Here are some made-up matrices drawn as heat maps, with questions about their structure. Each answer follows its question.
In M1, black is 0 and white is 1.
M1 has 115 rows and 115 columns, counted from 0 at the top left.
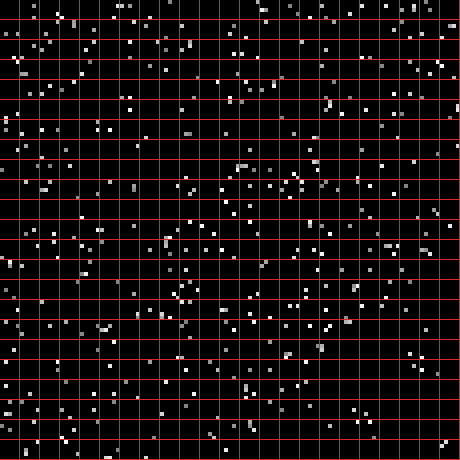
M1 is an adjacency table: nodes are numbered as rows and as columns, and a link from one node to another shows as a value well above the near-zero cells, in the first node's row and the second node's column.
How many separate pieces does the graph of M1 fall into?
3
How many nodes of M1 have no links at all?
2
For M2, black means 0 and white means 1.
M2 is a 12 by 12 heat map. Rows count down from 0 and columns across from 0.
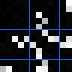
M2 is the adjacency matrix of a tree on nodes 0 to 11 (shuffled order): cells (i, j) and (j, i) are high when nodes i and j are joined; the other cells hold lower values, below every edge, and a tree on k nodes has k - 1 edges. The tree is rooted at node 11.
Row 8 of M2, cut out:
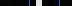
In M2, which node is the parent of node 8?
6
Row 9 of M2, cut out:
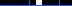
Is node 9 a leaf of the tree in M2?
yes
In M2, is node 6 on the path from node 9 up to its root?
yes
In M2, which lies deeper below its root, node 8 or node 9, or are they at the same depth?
the same depth
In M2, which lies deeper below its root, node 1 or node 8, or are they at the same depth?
node 8
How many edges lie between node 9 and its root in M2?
2
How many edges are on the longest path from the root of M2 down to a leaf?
2
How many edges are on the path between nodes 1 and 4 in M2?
3
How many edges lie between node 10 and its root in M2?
2
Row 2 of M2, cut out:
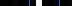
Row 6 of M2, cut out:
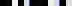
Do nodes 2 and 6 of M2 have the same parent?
no
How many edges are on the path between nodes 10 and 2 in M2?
4
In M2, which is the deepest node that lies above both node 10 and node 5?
7
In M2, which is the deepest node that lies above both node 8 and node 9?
6
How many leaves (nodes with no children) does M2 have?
9
